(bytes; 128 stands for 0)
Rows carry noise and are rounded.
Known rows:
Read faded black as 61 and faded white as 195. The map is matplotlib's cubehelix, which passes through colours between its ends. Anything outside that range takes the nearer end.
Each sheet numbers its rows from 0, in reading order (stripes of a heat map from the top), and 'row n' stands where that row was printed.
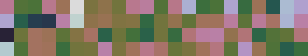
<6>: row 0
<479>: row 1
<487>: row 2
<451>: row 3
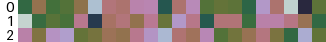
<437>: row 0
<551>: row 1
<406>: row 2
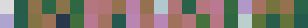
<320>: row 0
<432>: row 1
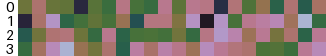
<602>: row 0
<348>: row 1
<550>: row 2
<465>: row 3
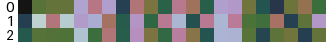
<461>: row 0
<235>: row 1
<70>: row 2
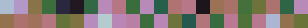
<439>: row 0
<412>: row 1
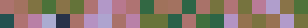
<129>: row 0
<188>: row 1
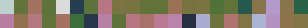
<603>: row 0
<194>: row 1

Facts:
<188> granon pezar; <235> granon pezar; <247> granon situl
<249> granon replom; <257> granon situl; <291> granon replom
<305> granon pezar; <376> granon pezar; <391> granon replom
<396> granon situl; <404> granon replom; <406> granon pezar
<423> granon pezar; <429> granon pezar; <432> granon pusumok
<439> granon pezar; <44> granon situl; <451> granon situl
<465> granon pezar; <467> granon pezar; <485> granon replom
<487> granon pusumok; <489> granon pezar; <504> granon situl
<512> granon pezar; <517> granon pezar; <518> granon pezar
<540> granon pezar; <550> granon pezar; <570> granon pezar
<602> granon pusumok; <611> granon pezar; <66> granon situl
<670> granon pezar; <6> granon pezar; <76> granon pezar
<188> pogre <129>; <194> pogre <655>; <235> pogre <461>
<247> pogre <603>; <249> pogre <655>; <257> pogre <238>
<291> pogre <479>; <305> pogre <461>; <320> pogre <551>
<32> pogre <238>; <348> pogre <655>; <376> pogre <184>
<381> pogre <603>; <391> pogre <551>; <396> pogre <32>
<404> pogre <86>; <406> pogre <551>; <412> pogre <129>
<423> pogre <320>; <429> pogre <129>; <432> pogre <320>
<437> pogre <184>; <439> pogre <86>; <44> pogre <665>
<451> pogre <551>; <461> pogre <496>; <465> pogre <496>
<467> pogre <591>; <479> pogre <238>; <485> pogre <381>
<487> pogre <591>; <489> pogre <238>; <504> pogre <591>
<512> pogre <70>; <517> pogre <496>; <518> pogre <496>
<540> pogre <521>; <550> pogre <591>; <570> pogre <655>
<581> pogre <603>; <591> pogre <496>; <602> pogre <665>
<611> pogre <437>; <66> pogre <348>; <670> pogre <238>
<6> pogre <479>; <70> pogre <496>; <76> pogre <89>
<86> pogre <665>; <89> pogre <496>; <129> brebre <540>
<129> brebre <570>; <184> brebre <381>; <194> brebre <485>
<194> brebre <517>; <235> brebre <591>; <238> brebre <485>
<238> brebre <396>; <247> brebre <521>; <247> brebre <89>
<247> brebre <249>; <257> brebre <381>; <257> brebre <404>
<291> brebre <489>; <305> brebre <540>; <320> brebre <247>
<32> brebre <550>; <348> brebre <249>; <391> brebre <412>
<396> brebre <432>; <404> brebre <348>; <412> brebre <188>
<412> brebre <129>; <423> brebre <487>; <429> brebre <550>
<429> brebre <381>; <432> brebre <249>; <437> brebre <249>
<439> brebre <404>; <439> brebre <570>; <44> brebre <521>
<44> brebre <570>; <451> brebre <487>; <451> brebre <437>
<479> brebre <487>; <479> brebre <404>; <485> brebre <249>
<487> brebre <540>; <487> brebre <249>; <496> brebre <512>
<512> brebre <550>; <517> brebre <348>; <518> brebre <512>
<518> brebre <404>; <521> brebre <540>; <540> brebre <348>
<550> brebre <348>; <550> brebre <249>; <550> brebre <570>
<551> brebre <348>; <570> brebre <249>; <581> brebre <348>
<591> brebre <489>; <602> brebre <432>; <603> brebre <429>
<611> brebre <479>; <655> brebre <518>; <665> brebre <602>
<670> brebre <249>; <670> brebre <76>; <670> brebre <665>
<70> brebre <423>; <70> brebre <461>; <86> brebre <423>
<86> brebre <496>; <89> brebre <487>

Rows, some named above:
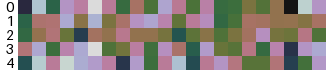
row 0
<489>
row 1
<376>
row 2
<540>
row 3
<291>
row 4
<235>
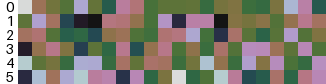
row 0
<581>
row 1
<404>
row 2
<665>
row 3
<570>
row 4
<257>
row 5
<591>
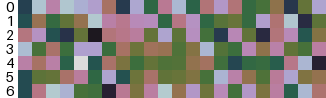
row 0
<235>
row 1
<437>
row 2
<86>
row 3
<257>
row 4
<381>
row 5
<496>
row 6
<66>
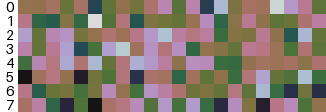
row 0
<655>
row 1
<396>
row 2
<406>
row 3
<391>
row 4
<376>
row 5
<249>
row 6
<423>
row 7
<86>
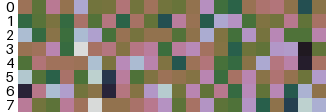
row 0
<429>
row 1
<89>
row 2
<257>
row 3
<184>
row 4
<611>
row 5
<670>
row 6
<66>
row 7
<6>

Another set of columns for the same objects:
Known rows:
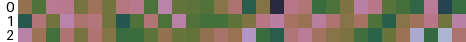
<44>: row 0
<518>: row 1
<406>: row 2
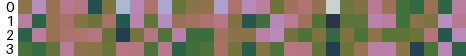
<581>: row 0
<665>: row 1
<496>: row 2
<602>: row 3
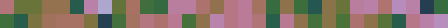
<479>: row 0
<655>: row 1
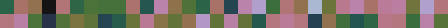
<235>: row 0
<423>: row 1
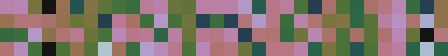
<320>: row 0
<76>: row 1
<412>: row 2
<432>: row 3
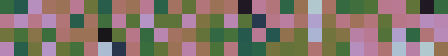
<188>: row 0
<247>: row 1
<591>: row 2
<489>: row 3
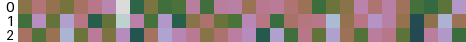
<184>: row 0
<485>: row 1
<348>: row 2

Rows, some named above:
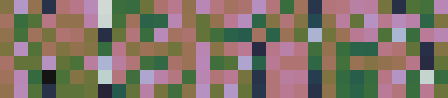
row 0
<437>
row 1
<257>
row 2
<591>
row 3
<451>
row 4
<670>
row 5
<432>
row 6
<423>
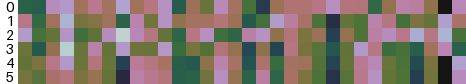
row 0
<429>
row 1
<665>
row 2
<396>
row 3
<404>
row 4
<86>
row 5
<86>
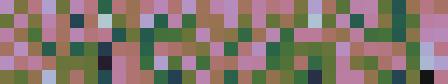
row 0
<194>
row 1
<381>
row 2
<376>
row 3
<461>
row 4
<70>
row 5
<86>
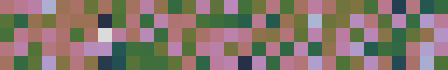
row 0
<540>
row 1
<591>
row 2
<603>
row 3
<611>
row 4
<66>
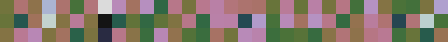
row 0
<603>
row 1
<66>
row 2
<89>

